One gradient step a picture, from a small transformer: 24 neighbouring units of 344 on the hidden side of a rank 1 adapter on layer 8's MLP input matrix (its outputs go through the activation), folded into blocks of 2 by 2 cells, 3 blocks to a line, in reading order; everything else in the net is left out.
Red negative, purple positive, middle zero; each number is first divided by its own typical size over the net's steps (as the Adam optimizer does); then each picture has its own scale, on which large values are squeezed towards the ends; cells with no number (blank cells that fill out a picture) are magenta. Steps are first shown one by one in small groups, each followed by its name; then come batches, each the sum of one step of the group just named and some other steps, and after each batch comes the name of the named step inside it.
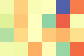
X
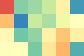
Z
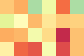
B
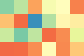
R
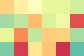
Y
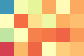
R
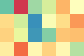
Y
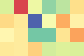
X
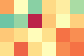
B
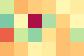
R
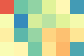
Z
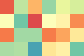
Z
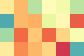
Y
